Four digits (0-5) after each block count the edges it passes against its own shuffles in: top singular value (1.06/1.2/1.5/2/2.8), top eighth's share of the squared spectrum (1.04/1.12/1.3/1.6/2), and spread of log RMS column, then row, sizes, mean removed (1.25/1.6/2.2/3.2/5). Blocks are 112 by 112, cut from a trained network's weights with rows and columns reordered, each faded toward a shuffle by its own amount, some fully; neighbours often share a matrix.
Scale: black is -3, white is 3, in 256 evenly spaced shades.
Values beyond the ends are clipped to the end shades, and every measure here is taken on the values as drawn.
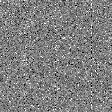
3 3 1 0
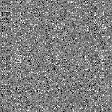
4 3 2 2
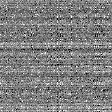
4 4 3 2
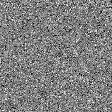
2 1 0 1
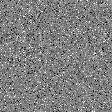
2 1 0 0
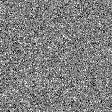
3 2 0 1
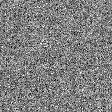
2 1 0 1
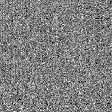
3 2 0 2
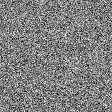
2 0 0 0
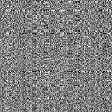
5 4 2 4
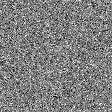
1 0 0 0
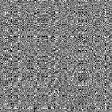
5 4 3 3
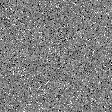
2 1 1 0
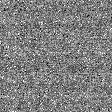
1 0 0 0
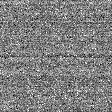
3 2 0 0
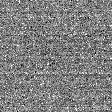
2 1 0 0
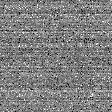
4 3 2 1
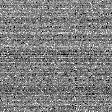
4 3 2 2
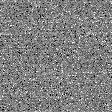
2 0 0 0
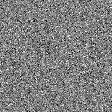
2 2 0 1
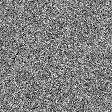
0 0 0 0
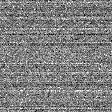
4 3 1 2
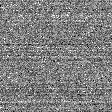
3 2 0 1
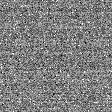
2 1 0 0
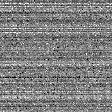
5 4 2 3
